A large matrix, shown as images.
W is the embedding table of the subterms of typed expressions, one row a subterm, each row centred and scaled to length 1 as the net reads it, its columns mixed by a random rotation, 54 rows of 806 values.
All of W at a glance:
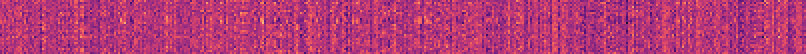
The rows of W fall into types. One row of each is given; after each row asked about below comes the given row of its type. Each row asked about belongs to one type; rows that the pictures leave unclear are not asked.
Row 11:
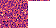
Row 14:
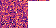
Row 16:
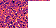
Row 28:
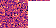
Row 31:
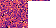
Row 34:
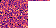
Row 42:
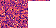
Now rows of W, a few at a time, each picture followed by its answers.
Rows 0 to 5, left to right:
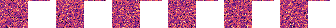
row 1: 31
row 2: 42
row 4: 34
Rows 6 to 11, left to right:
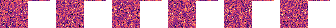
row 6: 14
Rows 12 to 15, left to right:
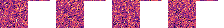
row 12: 16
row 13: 14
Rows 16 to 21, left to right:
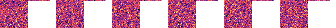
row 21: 42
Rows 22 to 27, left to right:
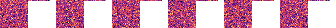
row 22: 31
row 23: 14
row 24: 42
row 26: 34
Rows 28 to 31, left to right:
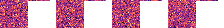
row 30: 14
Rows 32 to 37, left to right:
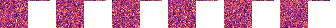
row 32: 16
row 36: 31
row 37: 31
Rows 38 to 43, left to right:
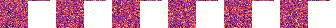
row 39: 42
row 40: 42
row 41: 16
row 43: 14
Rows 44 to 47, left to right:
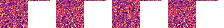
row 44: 34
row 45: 16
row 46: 28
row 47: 16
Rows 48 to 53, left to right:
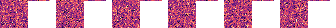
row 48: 14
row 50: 34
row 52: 34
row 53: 16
